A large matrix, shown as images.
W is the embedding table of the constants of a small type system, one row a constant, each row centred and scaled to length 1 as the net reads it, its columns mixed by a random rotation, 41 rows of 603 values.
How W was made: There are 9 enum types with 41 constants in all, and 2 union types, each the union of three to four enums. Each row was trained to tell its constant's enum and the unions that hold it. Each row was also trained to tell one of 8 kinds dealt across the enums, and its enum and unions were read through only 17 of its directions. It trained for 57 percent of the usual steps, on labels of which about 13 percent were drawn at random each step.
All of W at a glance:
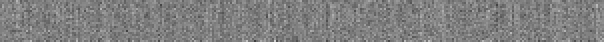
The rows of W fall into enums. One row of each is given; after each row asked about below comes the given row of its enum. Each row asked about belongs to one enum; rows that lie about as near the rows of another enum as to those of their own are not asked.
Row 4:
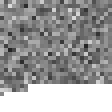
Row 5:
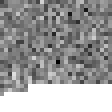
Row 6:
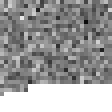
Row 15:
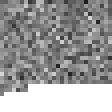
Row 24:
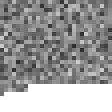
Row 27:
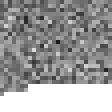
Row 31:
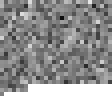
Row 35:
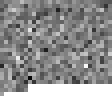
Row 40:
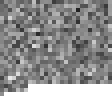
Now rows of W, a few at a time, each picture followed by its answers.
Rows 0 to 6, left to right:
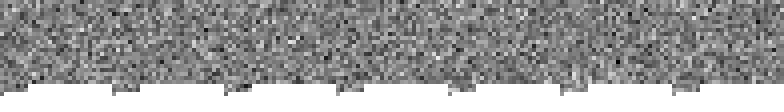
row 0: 27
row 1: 6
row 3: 15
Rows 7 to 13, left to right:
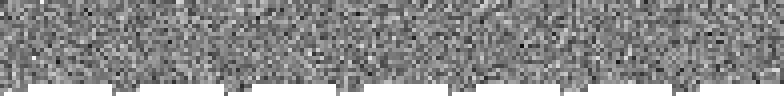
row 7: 5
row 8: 27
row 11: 24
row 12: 5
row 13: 31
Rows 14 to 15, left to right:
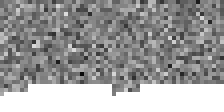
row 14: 5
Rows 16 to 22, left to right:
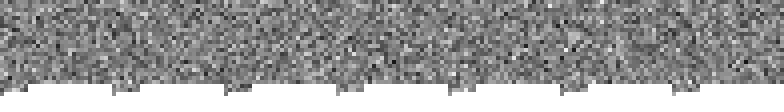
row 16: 15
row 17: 6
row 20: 5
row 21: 40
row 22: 6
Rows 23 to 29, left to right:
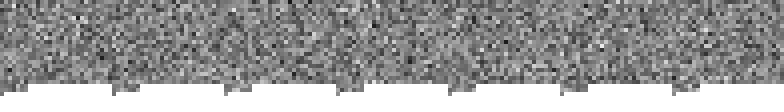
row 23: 31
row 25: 15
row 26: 15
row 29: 40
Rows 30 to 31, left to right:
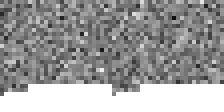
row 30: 31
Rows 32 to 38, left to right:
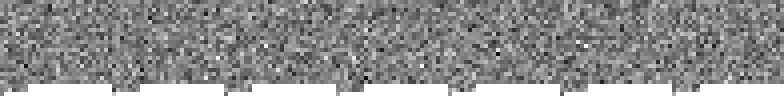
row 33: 35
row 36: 4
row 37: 27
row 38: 40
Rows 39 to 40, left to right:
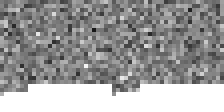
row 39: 6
